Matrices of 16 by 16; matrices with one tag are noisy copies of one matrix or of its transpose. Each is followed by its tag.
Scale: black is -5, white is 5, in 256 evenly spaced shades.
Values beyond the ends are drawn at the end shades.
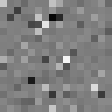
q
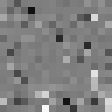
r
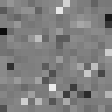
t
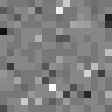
t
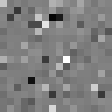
q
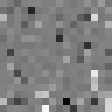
r
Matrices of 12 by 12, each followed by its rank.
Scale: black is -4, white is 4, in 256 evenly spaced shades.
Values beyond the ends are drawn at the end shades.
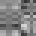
two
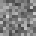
full rank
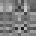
two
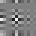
one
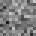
full rank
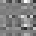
two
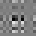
one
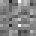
two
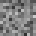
full rank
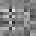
two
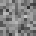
full rank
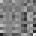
two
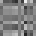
one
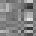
two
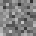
full rank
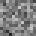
full rank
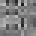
two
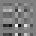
one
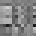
two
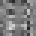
two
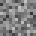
full rank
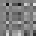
one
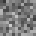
full rank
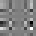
one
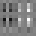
one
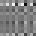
one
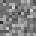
full rank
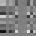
one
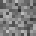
full rank
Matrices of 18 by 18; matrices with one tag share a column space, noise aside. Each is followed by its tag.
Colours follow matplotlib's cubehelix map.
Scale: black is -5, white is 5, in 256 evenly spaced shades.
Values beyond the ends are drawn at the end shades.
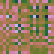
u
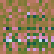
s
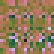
s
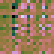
u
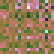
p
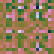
p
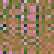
u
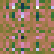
p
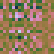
p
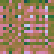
u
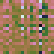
u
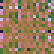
p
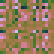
p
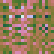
u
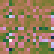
s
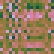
p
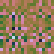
s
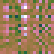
u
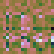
s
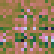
s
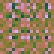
p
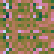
p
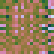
u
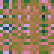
u
